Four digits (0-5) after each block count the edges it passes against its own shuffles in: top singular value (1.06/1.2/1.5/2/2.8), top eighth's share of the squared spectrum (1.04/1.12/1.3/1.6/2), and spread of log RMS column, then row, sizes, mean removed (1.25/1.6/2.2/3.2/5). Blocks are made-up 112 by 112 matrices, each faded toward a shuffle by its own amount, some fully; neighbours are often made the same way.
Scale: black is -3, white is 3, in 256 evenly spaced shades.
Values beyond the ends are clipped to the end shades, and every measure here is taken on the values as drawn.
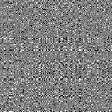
5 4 3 3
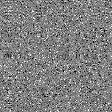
4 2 1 1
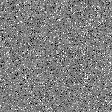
3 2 0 0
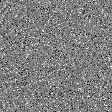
3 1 0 0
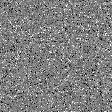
2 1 0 0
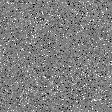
0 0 0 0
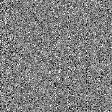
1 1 3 0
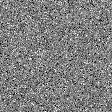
0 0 0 0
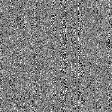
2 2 4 0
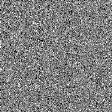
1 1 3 0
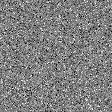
1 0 0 0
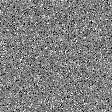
2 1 0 0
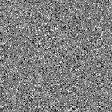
4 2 1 1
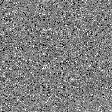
4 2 1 2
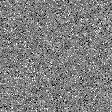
3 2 0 0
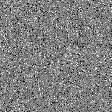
3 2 0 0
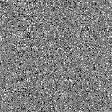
4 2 1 1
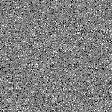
3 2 0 1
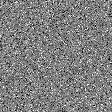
2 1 0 0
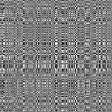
5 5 5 5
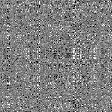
4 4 3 2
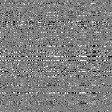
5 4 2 4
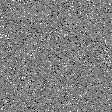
1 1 0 0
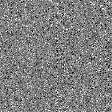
1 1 2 0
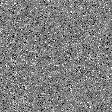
0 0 1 0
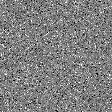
0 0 1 0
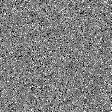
0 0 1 0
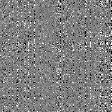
2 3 4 3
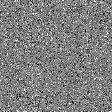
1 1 1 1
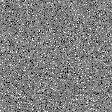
0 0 0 0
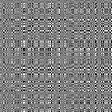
5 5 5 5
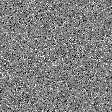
2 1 0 0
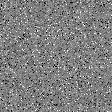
2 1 0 1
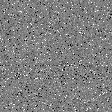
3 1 0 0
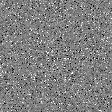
3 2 0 1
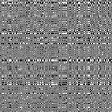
5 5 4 4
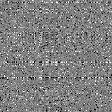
4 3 1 3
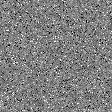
0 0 0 0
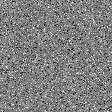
0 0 0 0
